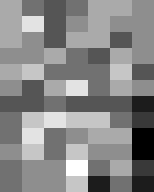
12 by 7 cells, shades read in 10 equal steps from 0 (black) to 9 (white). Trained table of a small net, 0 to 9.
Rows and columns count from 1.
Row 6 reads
5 3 6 8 4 6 5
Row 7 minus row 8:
-1 -4 -4 -4 -4 -1 -1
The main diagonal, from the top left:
6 8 3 4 4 6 1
